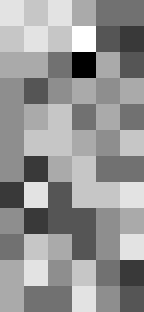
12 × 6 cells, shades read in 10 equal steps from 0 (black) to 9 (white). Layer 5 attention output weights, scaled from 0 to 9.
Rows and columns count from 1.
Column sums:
64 68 65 66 59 57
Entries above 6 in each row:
3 4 0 0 1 3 1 4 0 2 2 1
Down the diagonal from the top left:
8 8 4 6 6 7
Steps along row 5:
up up down up down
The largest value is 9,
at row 2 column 4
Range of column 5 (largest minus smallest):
4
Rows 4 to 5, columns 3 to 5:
5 6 5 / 7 4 6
